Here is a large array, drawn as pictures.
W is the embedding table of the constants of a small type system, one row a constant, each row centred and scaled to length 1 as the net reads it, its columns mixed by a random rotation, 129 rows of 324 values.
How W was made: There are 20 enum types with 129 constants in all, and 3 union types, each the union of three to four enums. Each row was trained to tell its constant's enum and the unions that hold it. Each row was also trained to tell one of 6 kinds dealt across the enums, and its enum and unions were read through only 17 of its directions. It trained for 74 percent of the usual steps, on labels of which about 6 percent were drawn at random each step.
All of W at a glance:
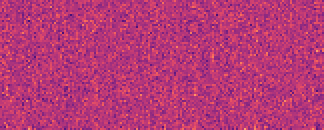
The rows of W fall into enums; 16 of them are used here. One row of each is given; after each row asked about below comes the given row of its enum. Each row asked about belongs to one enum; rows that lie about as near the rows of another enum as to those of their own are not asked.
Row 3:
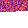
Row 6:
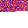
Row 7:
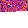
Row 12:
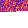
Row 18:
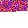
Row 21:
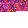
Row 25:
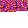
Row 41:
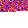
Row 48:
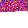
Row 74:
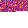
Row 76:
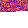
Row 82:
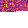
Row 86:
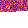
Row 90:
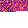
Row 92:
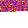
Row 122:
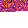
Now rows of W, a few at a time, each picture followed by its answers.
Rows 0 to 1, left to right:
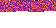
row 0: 18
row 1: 86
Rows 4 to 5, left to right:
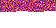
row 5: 74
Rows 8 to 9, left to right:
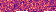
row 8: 74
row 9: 48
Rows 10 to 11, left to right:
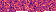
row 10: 21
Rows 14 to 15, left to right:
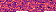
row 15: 122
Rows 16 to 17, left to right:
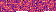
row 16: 86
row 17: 90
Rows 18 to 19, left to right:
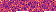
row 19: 41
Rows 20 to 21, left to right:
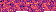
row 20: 21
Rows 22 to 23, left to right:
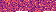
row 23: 6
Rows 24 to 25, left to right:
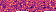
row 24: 3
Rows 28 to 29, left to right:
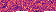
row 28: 25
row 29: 74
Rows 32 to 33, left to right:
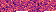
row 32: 92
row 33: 25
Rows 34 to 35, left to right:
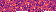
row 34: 41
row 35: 90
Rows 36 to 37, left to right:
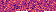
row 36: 48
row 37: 3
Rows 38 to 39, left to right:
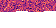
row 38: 48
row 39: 21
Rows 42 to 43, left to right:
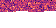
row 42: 90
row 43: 122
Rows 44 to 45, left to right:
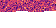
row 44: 25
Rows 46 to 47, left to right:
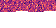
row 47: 21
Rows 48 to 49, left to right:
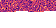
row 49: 92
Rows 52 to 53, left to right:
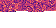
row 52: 41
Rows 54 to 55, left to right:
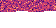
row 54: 3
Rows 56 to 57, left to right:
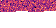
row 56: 48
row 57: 6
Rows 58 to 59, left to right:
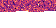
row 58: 122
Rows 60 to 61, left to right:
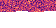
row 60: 3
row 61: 86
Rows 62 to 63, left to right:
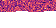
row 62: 92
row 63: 122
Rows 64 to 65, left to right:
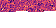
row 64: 6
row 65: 21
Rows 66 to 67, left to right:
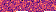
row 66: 90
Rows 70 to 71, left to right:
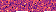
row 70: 18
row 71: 41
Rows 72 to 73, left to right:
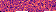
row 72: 6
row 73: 48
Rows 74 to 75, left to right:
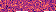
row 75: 74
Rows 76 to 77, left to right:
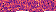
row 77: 41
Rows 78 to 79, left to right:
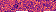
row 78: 82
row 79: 6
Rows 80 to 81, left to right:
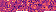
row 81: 21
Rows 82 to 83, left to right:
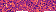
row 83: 74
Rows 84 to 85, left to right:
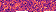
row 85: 6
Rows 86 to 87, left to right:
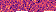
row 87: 6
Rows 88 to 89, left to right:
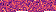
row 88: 3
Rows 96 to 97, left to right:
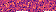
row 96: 82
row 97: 90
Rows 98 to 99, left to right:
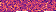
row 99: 3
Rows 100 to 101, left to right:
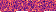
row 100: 41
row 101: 3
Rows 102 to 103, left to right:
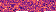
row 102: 122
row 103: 18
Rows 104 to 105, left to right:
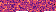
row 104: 122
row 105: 18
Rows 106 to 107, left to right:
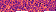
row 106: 86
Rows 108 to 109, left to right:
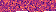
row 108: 74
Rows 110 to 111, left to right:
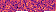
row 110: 86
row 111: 18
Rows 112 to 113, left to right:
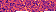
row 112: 21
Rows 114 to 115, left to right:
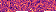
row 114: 21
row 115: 3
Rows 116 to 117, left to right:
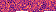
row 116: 86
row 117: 82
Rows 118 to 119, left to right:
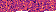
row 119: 25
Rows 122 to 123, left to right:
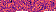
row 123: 48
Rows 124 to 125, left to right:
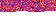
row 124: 6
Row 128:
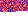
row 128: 90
